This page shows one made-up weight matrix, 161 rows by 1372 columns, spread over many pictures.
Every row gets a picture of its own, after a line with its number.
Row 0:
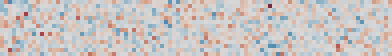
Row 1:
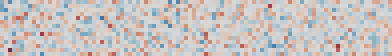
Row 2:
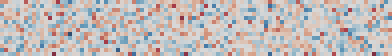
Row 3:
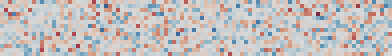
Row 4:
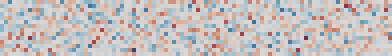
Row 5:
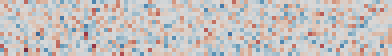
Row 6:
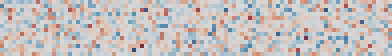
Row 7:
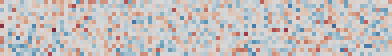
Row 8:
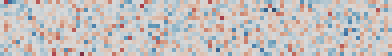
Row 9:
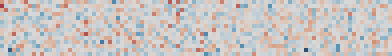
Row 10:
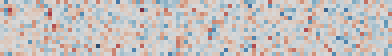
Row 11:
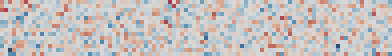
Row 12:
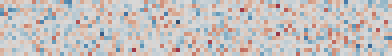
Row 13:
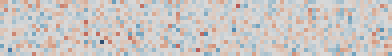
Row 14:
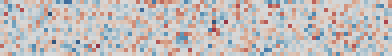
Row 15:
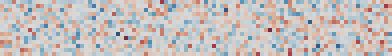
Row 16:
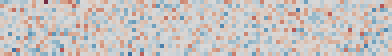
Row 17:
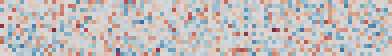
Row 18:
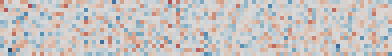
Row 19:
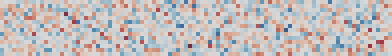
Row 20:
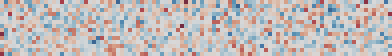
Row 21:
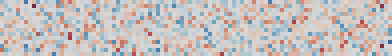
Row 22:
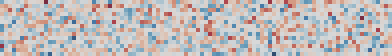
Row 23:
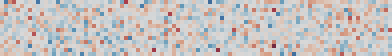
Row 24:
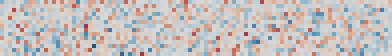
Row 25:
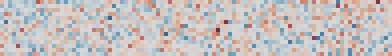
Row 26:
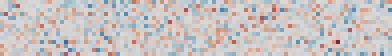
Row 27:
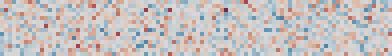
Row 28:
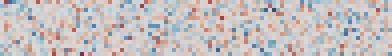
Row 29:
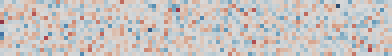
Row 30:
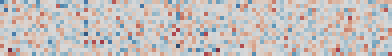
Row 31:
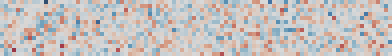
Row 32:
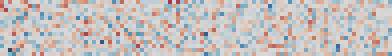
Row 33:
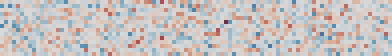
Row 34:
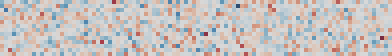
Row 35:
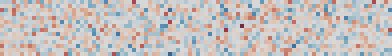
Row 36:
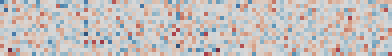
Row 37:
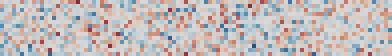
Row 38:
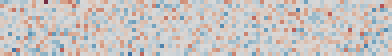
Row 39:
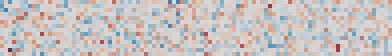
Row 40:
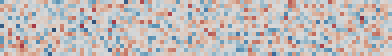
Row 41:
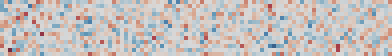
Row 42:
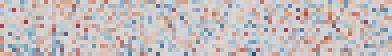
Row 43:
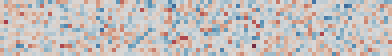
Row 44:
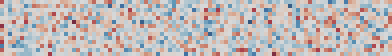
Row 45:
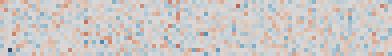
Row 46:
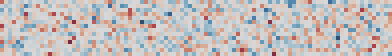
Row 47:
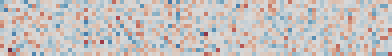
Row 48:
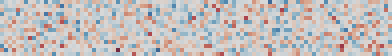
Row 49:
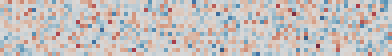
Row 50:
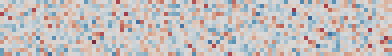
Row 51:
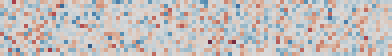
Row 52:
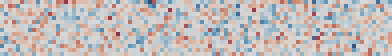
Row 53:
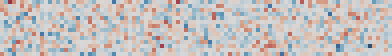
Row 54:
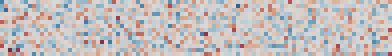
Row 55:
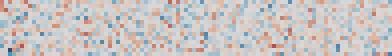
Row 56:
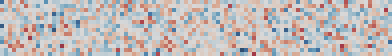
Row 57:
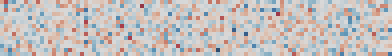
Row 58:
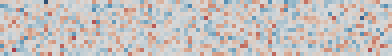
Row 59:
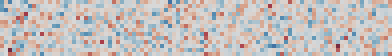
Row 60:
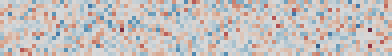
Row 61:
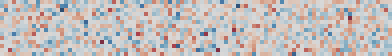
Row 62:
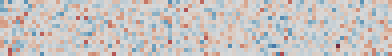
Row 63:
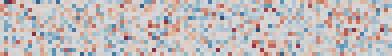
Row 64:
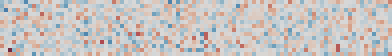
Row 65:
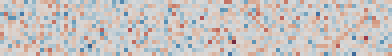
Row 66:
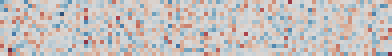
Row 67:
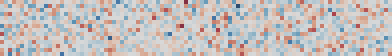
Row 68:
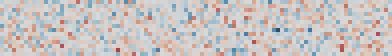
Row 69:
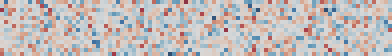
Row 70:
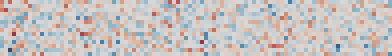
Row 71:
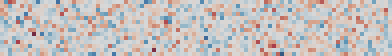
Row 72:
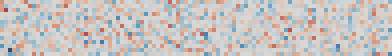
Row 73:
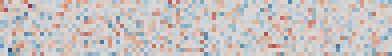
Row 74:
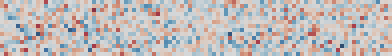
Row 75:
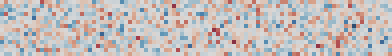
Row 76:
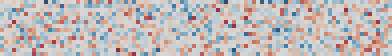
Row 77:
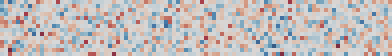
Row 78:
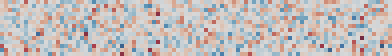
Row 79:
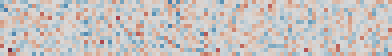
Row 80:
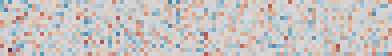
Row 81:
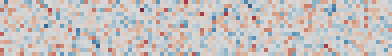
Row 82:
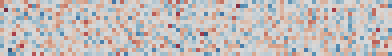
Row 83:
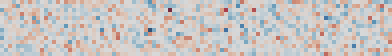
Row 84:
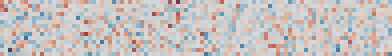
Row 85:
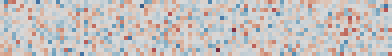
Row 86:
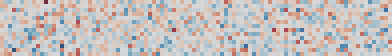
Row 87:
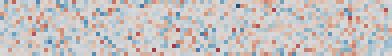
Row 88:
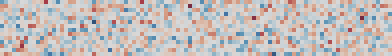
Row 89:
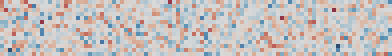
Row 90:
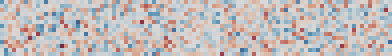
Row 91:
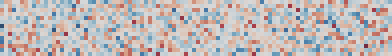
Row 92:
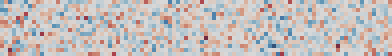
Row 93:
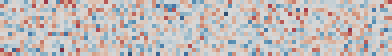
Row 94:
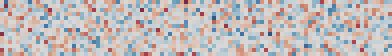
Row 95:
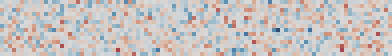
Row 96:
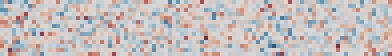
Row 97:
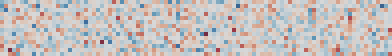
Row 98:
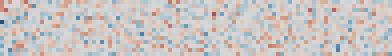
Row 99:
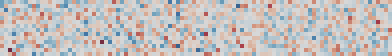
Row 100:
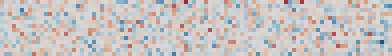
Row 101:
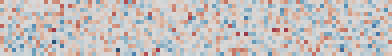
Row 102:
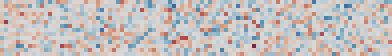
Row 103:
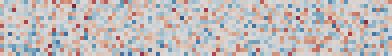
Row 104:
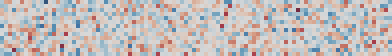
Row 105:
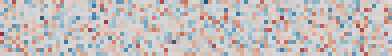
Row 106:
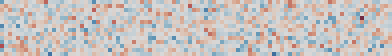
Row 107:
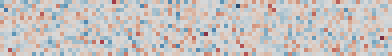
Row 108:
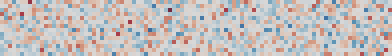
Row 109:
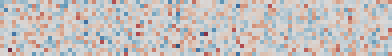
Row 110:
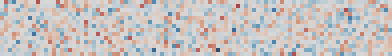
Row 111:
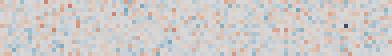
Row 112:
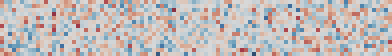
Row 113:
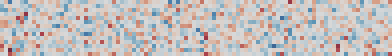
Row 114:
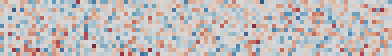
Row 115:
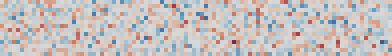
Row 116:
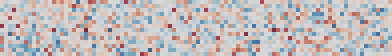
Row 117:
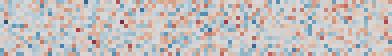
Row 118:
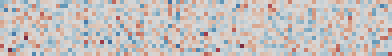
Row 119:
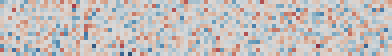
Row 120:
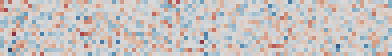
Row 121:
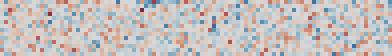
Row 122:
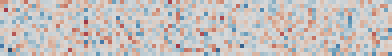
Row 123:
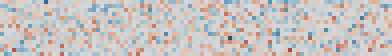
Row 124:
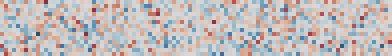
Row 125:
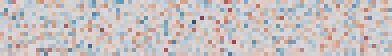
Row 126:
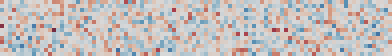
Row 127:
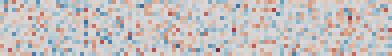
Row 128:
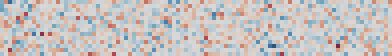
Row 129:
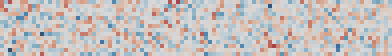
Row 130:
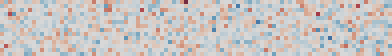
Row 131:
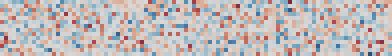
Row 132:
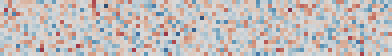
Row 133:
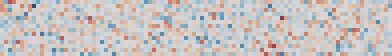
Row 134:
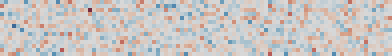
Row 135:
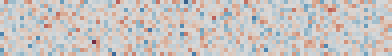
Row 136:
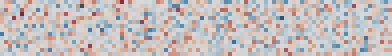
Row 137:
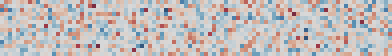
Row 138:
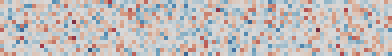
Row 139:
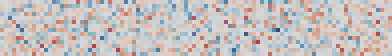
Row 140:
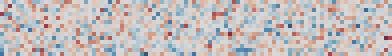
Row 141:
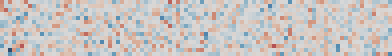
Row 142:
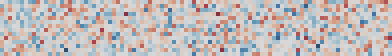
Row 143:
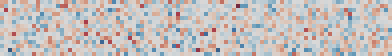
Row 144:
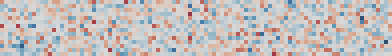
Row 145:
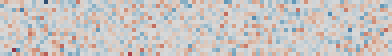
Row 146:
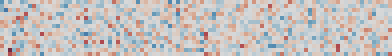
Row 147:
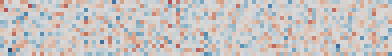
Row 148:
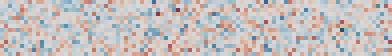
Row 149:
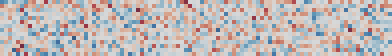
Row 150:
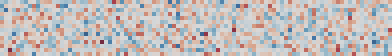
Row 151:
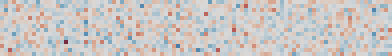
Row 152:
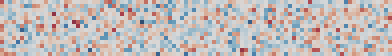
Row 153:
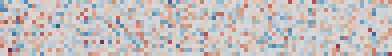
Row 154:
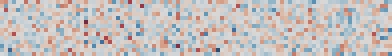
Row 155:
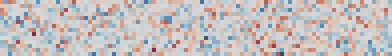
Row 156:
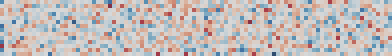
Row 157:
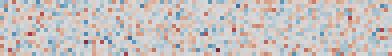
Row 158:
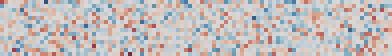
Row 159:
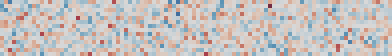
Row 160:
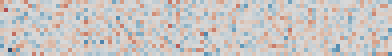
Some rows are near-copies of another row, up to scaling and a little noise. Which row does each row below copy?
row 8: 28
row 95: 68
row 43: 102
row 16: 38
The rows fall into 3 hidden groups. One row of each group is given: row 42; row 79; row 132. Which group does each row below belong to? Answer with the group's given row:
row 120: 79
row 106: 42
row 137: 132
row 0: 79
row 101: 42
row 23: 79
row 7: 42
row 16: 42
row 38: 42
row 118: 79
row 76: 42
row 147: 79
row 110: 79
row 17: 42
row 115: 132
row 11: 79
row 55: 79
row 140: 132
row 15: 132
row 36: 79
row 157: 79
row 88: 42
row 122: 79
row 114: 42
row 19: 132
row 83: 132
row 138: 42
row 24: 42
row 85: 79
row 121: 132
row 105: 132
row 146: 79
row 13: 79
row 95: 42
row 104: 42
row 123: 42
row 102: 132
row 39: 79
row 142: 132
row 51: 132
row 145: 42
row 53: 79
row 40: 42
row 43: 132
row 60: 132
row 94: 132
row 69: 132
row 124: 42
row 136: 132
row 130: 132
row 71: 79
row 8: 79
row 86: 42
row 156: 42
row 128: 79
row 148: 132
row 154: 79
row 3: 132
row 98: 79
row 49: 132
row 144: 42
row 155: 79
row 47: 79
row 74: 42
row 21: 42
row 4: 132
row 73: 79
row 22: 42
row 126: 42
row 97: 79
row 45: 79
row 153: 79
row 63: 79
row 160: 79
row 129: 79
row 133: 79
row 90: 42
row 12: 132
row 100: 132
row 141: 79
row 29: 132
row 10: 132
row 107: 79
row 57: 79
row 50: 132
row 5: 42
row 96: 79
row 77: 79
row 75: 132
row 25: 132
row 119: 42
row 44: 42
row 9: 79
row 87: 79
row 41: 79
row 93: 42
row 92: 79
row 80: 79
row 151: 79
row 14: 132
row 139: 42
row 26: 132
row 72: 79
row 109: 79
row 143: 79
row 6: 132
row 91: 42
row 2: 42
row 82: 79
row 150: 79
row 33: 132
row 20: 132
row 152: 42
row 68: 42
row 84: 79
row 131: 132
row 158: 42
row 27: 132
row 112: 42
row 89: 79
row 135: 132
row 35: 132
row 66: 79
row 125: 132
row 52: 132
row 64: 79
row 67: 132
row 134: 42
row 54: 79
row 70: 79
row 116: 42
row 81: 132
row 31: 42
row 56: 42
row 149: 42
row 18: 79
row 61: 79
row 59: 79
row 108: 132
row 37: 132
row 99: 79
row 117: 132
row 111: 42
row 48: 42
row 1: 79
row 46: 42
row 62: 79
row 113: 79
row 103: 42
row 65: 132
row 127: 79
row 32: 79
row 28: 79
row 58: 42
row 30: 79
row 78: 42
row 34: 79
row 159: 79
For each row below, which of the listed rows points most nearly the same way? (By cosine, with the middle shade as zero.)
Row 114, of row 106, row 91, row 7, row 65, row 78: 91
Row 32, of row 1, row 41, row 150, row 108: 108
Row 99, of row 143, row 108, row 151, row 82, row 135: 151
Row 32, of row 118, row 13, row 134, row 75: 13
